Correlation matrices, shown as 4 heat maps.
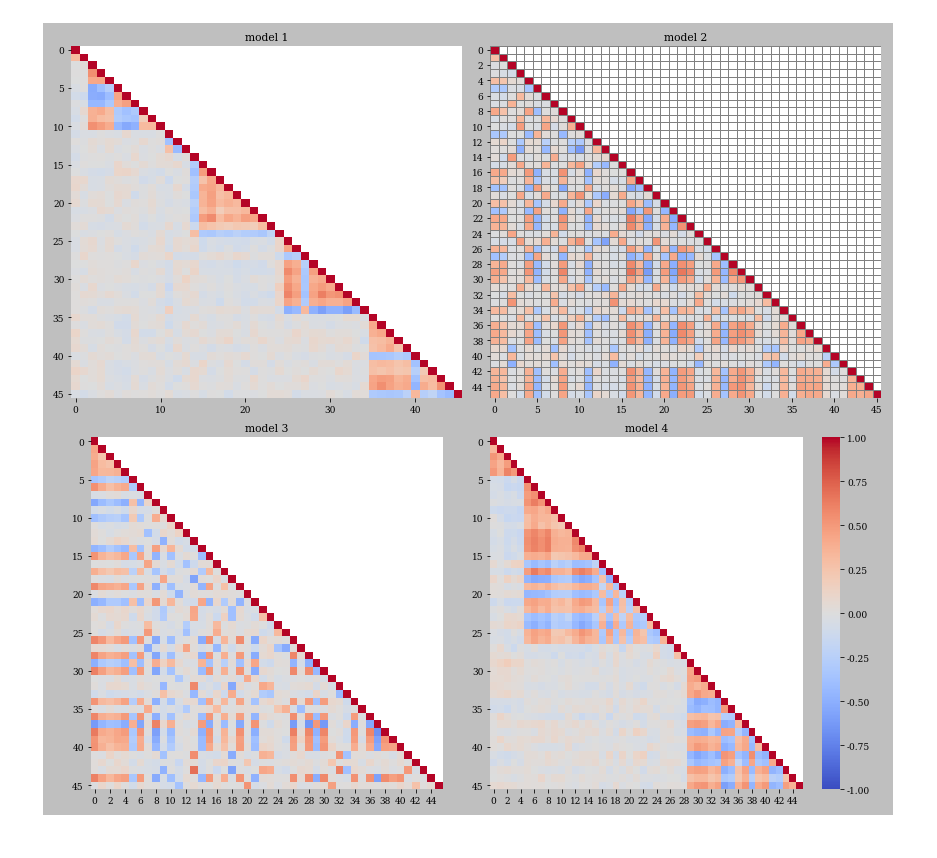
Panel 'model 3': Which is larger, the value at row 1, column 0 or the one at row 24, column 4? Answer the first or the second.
the first
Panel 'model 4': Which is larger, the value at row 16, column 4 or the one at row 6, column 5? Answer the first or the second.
the second
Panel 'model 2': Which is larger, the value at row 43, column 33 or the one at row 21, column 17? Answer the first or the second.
the first
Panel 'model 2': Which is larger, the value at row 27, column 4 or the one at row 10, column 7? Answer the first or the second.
the second
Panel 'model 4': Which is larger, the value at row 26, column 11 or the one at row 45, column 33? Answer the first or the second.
the second
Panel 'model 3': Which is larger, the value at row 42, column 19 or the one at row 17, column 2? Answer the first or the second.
the second
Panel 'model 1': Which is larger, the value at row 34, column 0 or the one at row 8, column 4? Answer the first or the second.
the second
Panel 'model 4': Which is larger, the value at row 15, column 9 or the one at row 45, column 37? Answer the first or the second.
the second
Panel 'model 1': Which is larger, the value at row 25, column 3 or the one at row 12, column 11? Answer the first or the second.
the first
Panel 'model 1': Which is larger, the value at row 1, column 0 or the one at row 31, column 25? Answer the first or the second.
the second
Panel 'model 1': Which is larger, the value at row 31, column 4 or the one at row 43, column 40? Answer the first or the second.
the first
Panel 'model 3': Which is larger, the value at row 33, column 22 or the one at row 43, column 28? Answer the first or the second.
the second
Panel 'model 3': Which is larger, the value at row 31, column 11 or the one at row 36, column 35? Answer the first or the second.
the second
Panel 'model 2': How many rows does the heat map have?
46
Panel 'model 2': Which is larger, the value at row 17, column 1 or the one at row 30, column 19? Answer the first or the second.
the first
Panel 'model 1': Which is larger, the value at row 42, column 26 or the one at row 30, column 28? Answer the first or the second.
the second
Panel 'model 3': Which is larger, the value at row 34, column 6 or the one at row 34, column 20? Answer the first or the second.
the first
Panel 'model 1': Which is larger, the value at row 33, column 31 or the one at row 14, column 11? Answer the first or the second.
the first
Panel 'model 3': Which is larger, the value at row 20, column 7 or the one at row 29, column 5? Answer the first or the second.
the second
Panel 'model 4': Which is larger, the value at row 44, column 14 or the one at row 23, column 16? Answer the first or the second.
the second
